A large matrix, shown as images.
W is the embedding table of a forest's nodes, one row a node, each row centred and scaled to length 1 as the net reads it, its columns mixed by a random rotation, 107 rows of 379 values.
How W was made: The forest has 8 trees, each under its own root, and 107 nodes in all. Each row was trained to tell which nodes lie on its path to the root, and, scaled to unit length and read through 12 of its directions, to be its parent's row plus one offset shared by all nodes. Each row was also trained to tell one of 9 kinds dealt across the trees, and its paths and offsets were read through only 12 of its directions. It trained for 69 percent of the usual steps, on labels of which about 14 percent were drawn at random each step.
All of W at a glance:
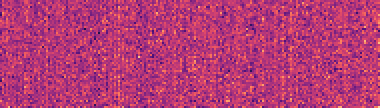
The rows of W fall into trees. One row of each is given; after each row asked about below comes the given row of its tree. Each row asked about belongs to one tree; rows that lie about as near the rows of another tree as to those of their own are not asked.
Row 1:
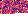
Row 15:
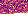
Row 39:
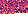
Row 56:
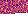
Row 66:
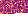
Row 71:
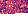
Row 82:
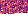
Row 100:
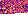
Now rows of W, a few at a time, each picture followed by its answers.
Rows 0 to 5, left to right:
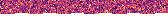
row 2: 15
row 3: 66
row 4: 71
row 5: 100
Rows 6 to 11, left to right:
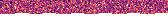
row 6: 82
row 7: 82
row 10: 39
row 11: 100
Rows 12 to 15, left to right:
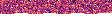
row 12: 100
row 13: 39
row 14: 1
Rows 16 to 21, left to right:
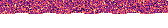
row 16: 39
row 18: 39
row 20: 100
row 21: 39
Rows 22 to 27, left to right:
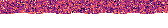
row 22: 66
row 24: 71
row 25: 82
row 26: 39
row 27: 100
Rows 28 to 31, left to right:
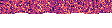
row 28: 71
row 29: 71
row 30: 39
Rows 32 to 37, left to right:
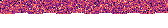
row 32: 39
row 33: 82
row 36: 71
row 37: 82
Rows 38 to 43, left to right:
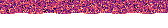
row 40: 100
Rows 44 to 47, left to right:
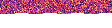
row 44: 100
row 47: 71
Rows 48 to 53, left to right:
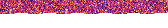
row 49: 15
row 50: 15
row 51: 66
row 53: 100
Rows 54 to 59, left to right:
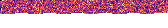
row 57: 15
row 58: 71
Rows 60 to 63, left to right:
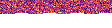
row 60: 71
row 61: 15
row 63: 71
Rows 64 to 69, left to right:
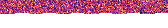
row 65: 39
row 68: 39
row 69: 71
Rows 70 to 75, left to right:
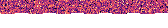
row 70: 39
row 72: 15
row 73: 71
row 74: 66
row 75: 82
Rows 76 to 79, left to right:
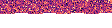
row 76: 82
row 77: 82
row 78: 39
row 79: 100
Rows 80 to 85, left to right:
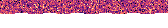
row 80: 39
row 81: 82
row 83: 71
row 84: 82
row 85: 15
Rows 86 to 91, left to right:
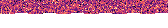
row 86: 15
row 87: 100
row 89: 82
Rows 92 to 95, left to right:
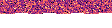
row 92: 82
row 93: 1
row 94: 39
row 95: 15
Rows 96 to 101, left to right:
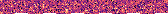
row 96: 66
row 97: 82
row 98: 15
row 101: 100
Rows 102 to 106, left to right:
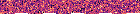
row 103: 100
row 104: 71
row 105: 82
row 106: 15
